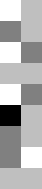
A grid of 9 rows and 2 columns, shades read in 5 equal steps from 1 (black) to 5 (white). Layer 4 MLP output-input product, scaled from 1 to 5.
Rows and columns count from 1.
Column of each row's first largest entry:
1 2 1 1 1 2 2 2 1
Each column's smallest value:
1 3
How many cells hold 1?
1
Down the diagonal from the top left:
5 4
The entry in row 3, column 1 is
5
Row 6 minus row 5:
-4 1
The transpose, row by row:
5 3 5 4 5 1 3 3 4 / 4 4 3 4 3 4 4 5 4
